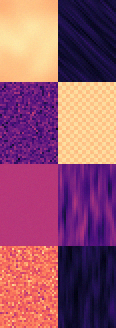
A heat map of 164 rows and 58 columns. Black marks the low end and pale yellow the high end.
The table splits into 4 rows of 2 panels. Panel 1,1: very high, smooth, faint in contrast. Panel 1,2: very low, slanting down to the right, faint in contrast. Panel 2,1: low, fine-grained. Panel 2,2: very high, checkered, faint in contrast. Panel 3,1: middling, flat. Panel 3,2: low, streaked downward. Panel 4,1: high, fine-grained. Panel 4,2: very low, streaked downward, faint in contrast.
